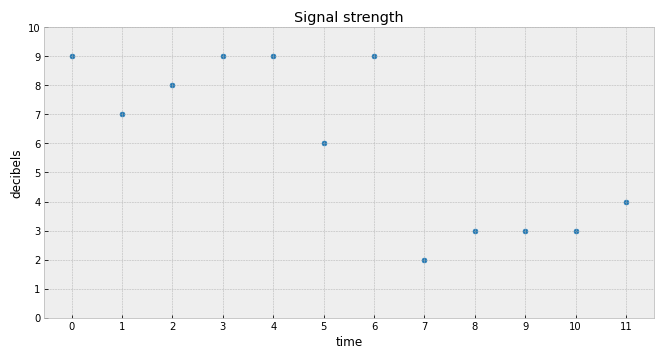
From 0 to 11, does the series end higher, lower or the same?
lower
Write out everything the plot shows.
Title: Signal strength
x-axis: time, ticks 0 1 2 3 4 5 6 7 8 9 10 11
y-axis: decibels, ticks 0 1 2 3 4 5 6 7 8 9 10
Values:
9 7 8 9 9 6 9 2 3 3 3 4
